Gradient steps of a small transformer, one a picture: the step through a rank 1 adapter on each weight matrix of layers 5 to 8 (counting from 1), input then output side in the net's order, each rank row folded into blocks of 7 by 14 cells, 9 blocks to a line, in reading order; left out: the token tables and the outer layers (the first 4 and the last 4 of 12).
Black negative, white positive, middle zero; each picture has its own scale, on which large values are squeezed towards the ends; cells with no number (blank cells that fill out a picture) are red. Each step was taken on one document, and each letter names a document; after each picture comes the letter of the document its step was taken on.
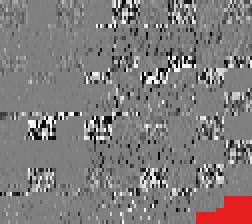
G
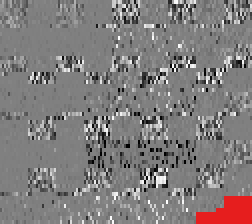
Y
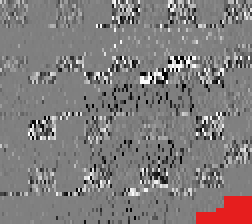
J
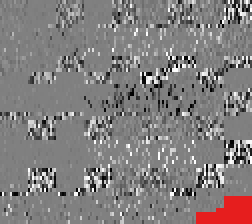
G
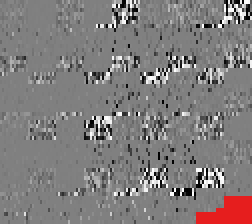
G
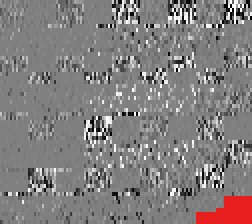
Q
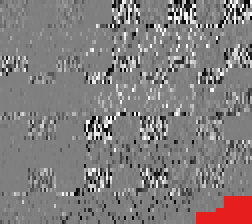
Q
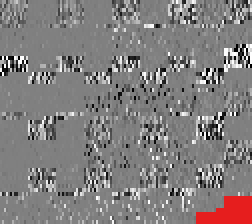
Y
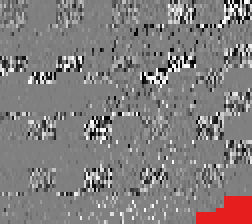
G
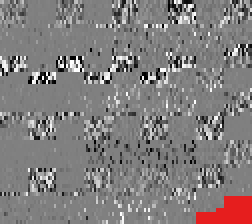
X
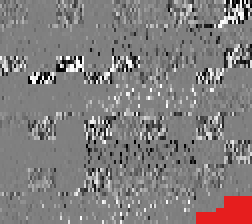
X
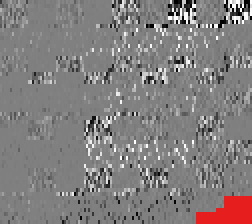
Q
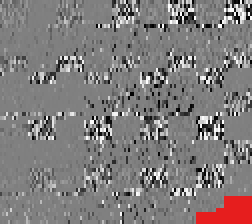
G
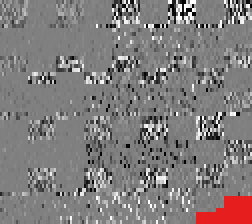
Y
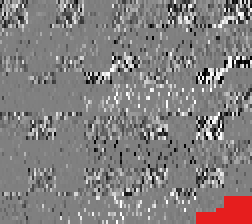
X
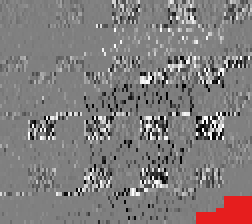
J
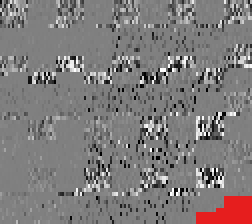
Y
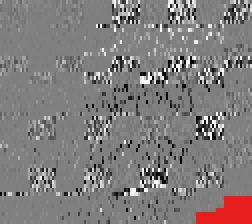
J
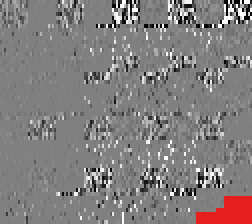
G
